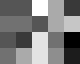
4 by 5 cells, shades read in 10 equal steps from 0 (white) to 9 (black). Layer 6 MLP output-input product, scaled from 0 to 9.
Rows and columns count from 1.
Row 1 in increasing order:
0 3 6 6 7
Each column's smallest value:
5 3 0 3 2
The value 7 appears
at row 1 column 5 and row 3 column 2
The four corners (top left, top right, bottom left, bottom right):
6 7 5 8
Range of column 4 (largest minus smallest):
2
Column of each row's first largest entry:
5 3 5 5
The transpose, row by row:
6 5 6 5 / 6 5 7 3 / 0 6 1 1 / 3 3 5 4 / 7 2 9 8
